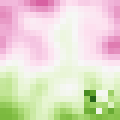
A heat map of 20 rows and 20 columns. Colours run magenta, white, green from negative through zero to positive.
The field is mottled with small blotches. Values change most from cell to cell in the bottom right. There are no regular stripes. In the bottom right lies a patch that is rougher than the rest. The field climbs toward the bottom.
